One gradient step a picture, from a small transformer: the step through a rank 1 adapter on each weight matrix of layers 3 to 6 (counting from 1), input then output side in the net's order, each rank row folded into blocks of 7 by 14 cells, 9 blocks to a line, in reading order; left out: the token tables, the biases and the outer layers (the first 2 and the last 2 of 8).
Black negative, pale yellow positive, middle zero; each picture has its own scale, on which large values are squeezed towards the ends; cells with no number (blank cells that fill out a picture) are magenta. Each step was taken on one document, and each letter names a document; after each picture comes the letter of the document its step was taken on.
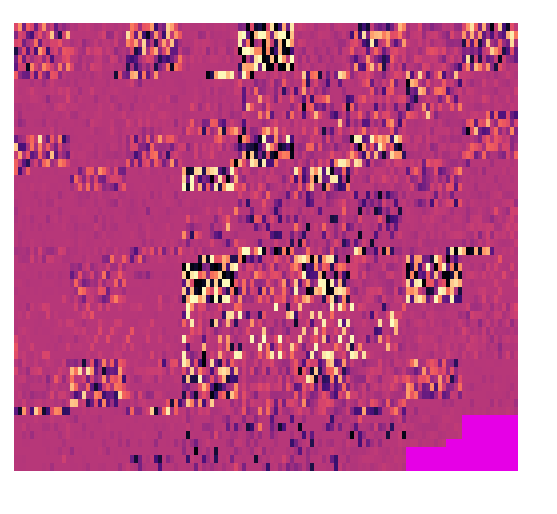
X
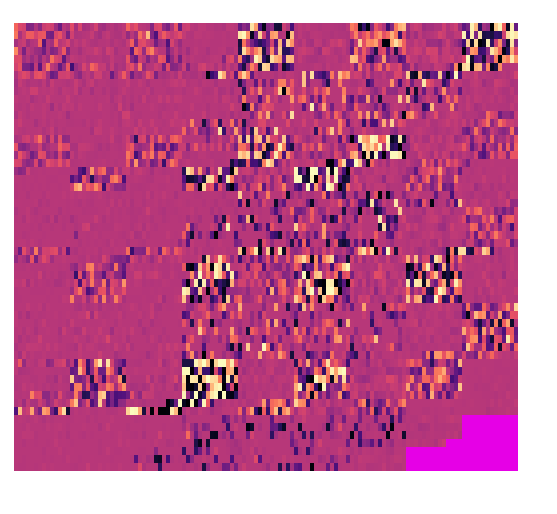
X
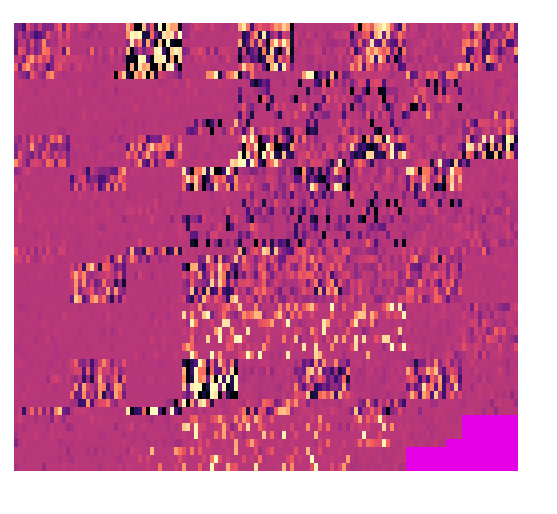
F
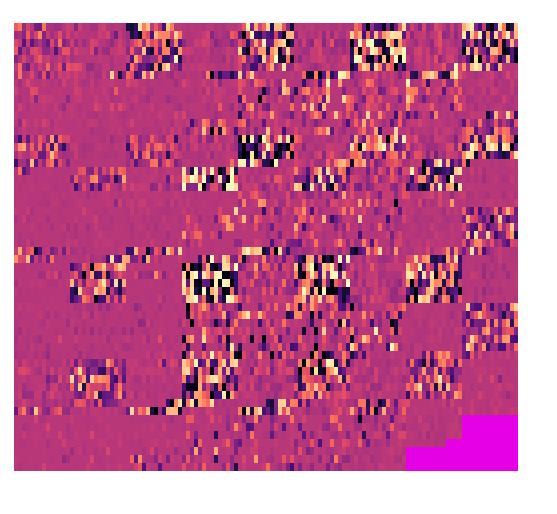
X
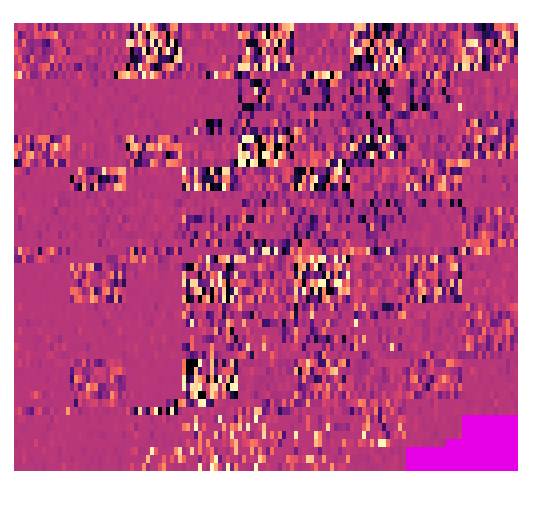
F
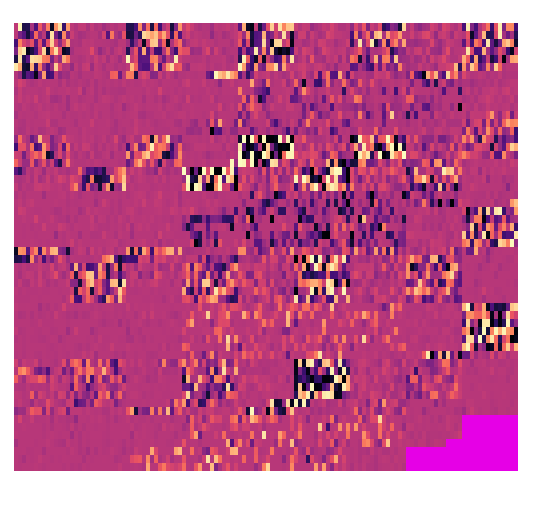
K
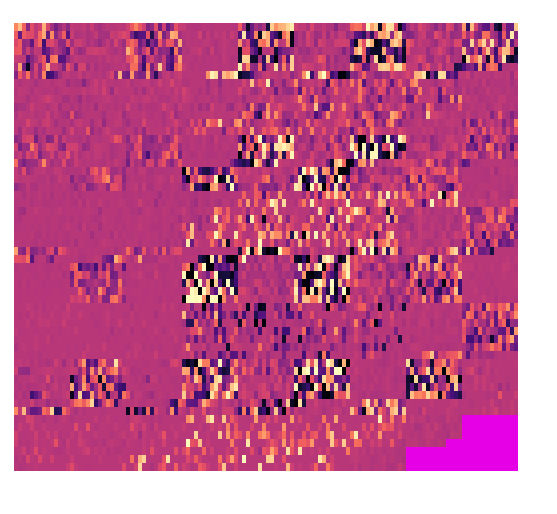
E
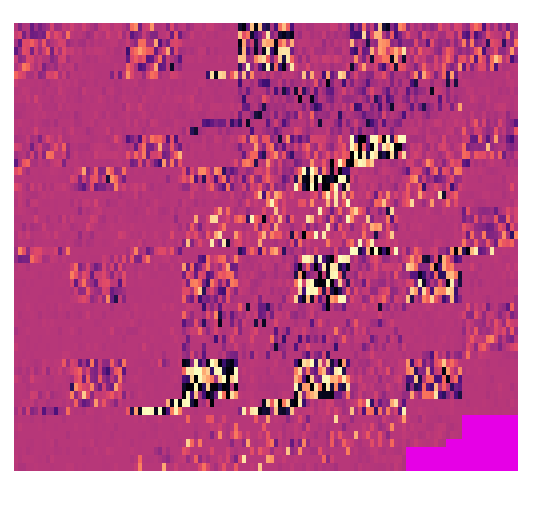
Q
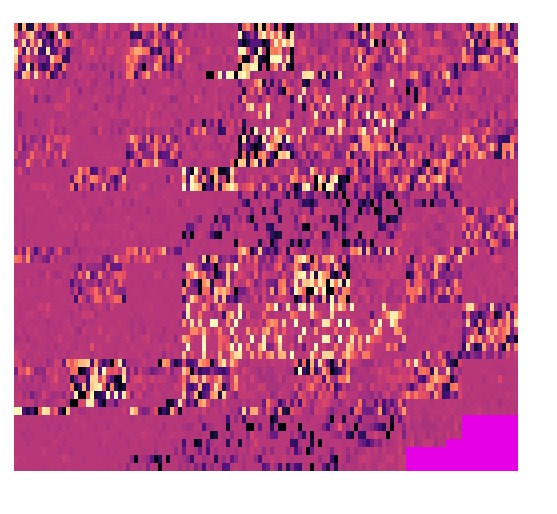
X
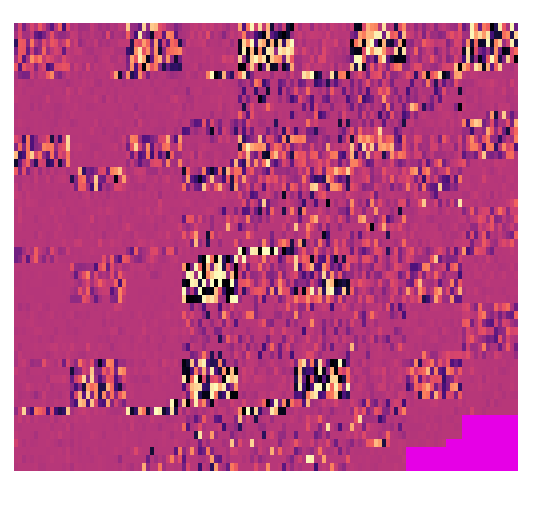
F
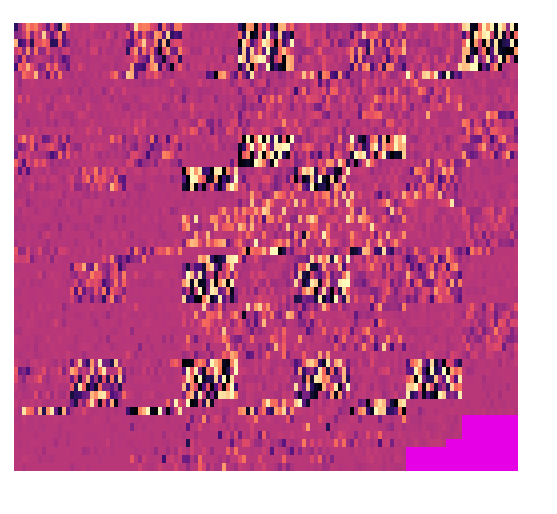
E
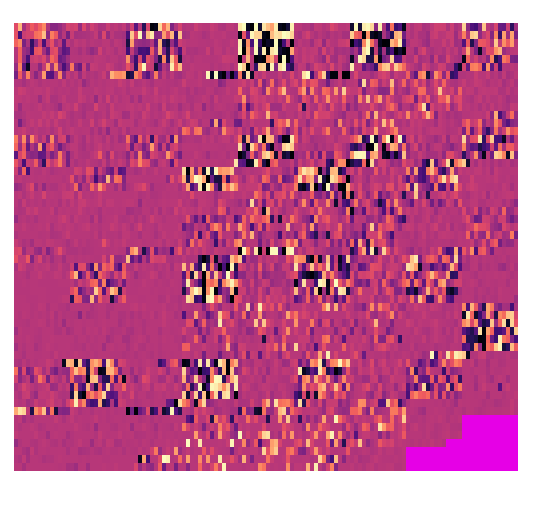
E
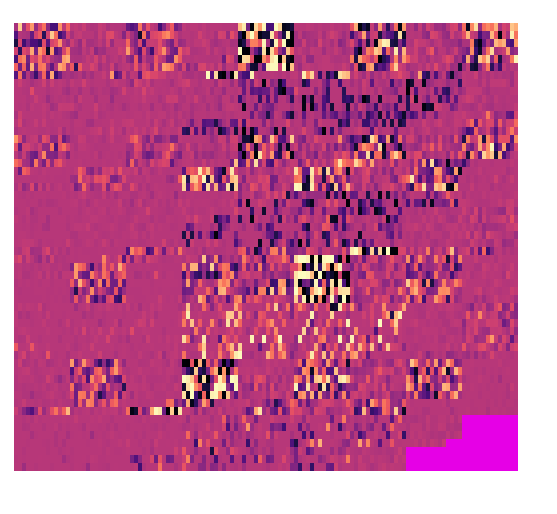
X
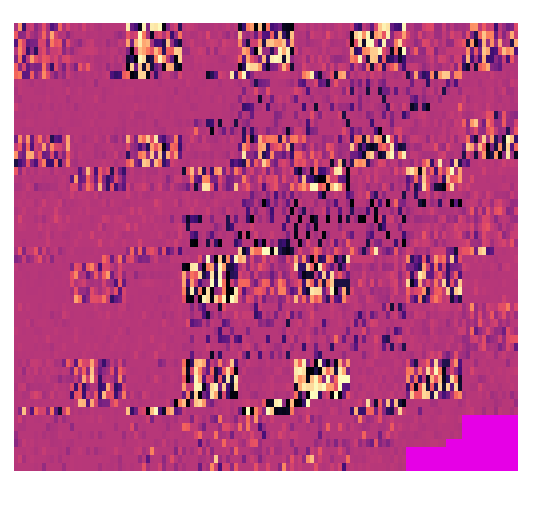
F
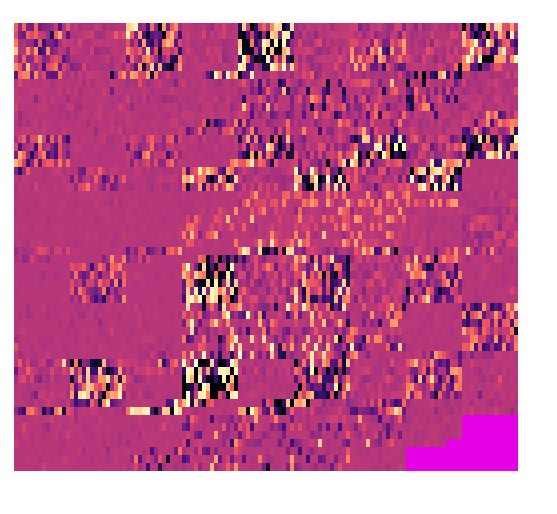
X
